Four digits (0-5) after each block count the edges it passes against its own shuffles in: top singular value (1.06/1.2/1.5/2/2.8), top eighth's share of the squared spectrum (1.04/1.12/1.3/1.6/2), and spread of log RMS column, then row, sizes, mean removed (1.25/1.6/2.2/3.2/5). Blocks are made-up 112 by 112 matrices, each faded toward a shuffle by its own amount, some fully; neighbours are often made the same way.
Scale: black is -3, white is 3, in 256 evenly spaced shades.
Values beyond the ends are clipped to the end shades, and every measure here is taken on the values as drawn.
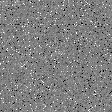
2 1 0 0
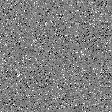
3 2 1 1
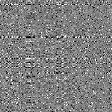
5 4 2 3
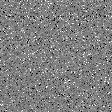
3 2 0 1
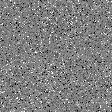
2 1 0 0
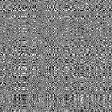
5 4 3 4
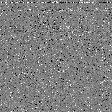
3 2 0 1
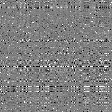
5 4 2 3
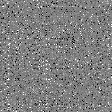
4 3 1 2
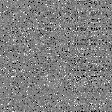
4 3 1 2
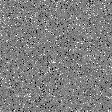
2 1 0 0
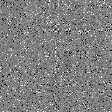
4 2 1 1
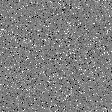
0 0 0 0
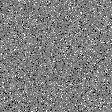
1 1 0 0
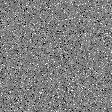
2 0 0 0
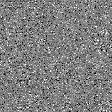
3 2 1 1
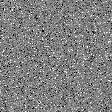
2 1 0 0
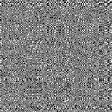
5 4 3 3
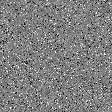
0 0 0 0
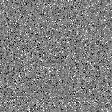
3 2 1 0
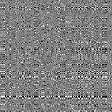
5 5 3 4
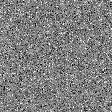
1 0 0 0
